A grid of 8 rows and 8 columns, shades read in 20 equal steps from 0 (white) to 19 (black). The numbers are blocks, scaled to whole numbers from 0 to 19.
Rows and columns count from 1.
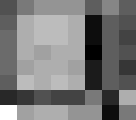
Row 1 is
13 10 8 8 8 12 9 12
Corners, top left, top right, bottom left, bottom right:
13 12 0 10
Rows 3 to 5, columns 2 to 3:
6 5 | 6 7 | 7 6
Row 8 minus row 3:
-11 1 1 1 2 -10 6 -4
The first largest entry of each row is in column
1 6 6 6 6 6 1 7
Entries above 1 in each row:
8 8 8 8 8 8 8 7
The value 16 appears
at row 7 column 1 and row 7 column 7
